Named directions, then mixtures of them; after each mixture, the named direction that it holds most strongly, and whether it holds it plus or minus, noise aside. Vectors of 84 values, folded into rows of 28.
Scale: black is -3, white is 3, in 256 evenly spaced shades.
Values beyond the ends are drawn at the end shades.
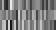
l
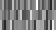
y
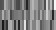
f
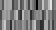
y, minus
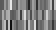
y, minus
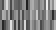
f, plus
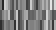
y, minus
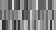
y, plus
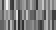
l, minus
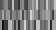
f, plus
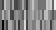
f, plus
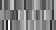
l, plus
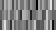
y, minus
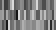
l, plus
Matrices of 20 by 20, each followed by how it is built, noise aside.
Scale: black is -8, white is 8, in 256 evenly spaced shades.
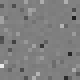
sparse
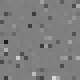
sparse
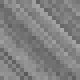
Toeplitz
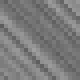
Toeplitz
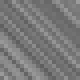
Toeplitz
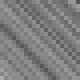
Toeplitz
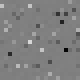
sparse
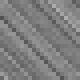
Toeplitz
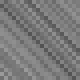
Toeplitz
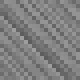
Toeplitz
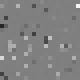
sparse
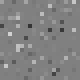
sparse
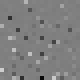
sparse
